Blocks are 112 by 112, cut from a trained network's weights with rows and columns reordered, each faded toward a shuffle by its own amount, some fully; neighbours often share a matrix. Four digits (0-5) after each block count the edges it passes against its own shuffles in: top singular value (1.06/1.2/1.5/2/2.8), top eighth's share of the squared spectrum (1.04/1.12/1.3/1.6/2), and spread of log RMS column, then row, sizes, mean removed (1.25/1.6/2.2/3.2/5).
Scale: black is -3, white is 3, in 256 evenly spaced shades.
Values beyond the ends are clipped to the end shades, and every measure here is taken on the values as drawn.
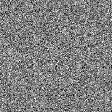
3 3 1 1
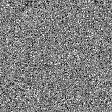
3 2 0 1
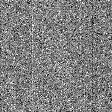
2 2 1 1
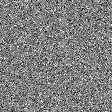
0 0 0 0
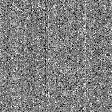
2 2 1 1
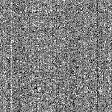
3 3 1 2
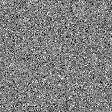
2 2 0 1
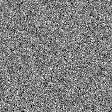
1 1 0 0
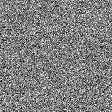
3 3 0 0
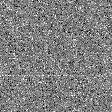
1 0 0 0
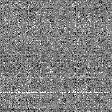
3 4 3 2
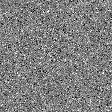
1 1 0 0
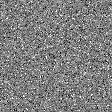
0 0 0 0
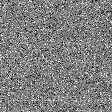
0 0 0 0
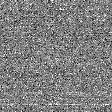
2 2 1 1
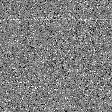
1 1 0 0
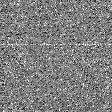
1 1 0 0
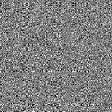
4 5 3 3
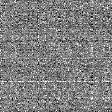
3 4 3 2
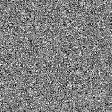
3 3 1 1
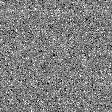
1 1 0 0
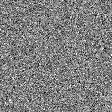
2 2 0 0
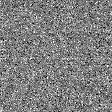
1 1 1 0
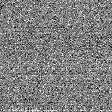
2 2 1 1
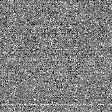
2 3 2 1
